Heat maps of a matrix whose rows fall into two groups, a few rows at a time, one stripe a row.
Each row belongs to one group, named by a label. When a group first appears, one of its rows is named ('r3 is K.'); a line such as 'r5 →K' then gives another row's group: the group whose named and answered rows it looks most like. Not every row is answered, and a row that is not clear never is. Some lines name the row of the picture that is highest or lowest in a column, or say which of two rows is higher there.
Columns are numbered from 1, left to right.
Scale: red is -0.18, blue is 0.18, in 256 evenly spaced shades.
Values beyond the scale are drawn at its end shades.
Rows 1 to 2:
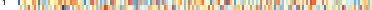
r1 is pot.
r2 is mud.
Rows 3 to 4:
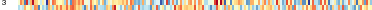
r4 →pot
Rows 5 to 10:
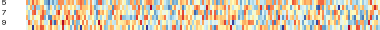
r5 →pot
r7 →pot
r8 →pot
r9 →mud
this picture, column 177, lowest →7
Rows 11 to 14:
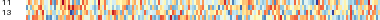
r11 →mud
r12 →pot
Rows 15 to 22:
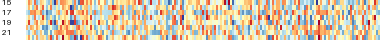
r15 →mud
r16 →mud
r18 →mud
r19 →mud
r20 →pot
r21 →pot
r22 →mud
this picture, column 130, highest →17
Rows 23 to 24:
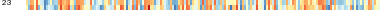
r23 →pot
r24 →pot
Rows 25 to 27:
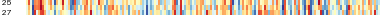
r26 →mud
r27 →mud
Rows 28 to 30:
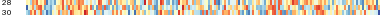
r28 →pot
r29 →pot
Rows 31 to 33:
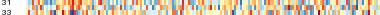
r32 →pot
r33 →mud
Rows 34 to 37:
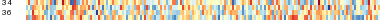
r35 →pot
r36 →pot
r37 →pot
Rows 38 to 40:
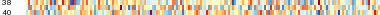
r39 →pot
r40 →mud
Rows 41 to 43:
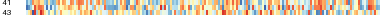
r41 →pot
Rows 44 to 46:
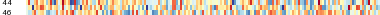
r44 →mud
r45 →mud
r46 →pot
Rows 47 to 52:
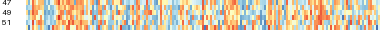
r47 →pot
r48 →pot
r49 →pot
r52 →pot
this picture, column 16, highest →49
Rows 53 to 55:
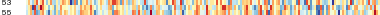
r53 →mud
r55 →mud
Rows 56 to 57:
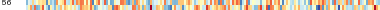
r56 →pot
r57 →mud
